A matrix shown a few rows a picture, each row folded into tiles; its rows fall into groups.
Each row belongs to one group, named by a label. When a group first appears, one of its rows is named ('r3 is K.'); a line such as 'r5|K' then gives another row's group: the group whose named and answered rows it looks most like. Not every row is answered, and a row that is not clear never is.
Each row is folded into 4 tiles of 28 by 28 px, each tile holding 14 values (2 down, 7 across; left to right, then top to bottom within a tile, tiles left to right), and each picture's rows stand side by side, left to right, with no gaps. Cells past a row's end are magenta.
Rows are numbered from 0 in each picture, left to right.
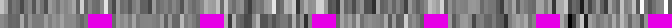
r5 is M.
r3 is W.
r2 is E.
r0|M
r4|E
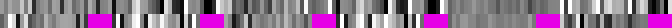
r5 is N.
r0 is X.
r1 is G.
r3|G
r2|M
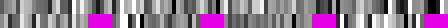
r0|G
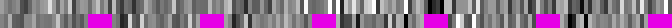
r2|M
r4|X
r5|M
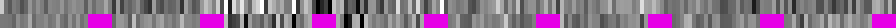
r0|M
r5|E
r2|N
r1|W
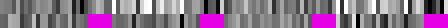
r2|X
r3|N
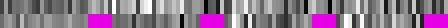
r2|X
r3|X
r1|N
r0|W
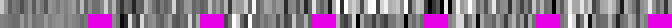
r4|X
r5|X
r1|M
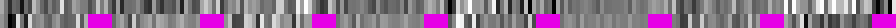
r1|W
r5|W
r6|M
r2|G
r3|W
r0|M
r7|N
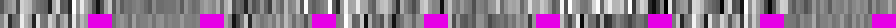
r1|W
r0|G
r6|G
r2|M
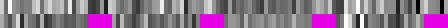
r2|W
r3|X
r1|E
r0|N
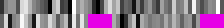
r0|G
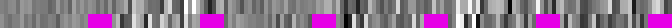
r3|M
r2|W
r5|E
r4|X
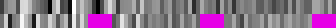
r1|X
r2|W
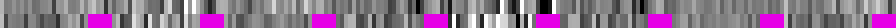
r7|E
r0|E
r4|G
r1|G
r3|E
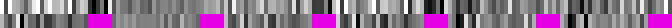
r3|N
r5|M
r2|N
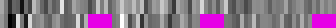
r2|M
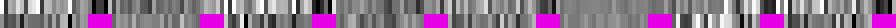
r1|W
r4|N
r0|N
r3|E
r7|N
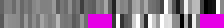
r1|G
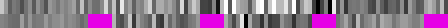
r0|M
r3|W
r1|N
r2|N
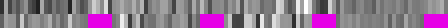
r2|G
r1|X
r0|W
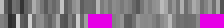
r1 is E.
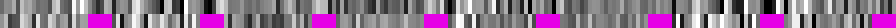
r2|E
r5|M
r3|W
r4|X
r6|G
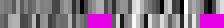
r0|E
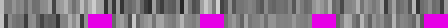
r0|E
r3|X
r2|W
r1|W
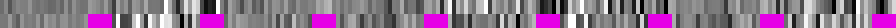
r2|W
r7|G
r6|E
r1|G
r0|W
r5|X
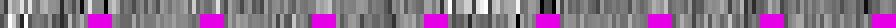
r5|W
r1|M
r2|W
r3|E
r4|N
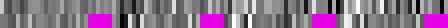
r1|M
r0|M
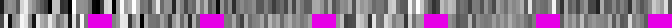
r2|W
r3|G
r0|G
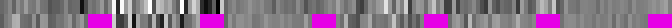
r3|E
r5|W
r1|N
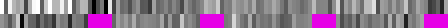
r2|X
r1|W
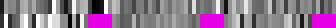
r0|G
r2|X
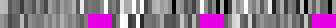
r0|M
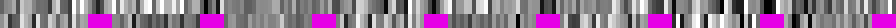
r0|G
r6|G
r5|G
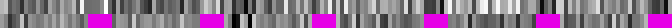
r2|M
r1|W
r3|N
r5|N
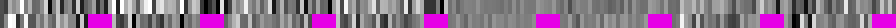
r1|N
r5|W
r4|W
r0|X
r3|N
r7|M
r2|X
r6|X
